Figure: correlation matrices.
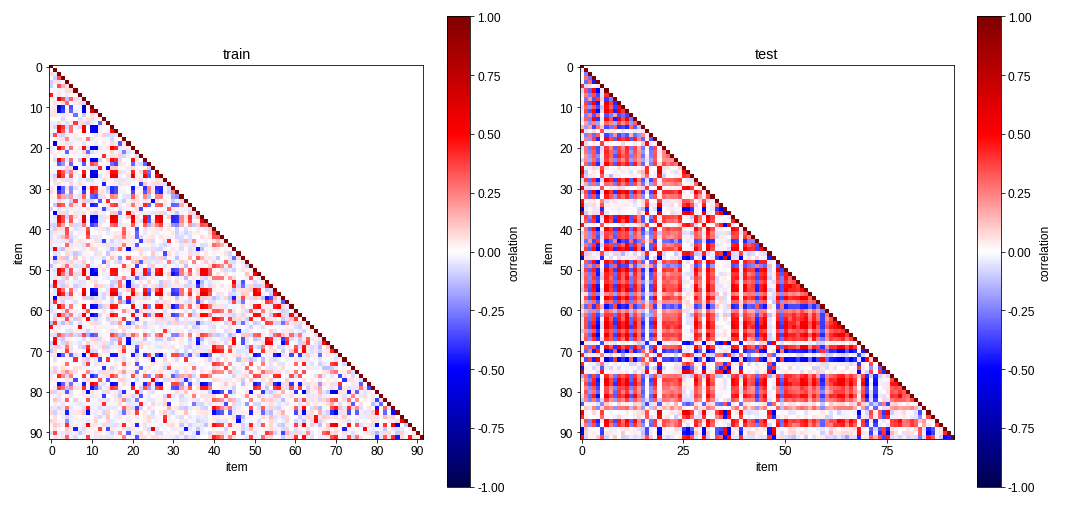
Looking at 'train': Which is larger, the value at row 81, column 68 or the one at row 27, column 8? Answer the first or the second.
the second
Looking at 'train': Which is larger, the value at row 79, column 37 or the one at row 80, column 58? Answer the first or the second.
the first
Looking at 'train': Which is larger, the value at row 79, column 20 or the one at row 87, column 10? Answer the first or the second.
the first
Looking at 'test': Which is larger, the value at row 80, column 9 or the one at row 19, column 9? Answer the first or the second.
the first
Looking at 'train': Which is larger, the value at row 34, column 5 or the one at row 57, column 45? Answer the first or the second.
the first
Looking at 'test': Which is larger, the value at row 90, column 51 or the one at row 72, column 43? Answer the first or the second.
the second
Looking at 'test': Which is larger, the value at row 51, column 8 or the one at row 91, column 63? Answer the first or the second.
the second
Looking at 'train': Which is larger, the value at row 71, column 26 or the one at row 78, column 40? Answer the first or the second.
the second
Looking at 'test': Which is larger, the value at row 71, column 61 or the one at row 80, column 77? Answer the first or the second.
the second
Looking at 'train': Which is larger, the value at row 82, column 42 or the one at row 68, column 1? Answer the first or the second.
the second
